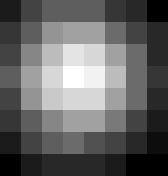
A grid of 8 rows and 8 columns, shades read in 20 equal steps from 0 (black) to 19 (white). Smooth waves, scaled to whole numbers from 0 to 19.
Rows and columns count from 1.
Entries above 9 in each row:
0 3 5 5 5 3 0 0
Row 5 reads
5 11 15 16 16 12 8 3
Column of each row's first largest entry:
3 4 4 4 4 4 4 3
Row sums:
35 62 85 98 86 61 37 13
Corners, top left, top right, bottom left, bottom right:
2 0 0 0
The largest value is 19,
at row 4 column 4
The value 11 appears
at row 2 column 3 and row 5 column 2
